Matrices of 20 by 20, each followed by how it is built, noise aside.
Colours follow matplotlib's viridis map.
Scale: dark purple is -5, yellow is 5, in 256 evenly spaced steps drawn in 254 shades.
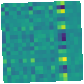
low rank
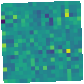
low rank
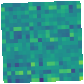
low rank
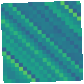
Toeplitz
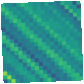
Toeplitz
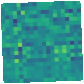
low rank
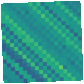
Toeplitz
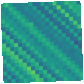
Toeplitz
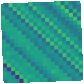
Toeplitz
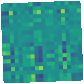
low rank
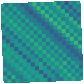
Toeplitz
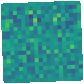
low rank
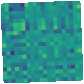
low rank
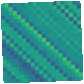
Toeplitz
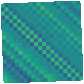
Toeplitz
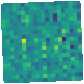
low rank
